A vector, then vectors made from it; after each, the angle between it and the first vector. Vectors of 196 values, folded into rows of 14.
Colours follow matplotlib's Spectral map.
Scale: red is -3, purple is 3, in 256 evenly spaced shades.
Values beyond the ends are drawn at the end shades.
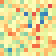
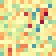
nearly opposite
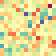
nearly parallel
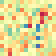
nearly opposite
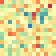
nearly parallel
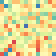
orthogonal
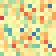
partly opposed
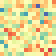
partly aligned
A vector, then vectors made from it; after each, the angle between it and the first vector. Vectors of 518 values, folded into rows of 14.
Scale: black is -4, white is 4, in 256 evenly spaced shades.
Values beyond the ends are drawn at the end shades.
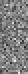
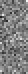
orthogonal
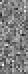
orthogonal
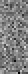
nearly opposite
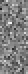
orthogonal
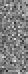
nearly parallel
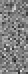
nearly opposite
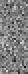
nearly opposite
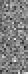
nearly parallel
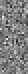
orthogonal
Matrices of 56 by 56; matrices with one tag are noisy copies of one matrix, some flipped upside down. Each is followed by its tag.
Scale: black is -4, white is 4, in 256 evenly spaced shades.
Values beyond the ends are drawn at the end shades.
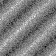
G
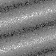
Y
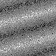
Y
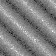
G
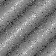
G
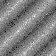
G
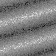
Y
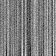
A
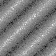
G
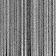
A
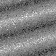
Y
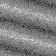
Y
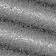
Y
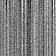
A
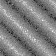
G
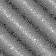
G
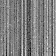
A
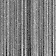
A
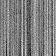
A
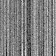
A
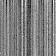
A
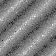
G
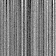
A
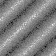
G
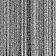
A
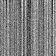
A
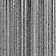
A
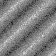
G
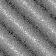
G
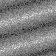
Y
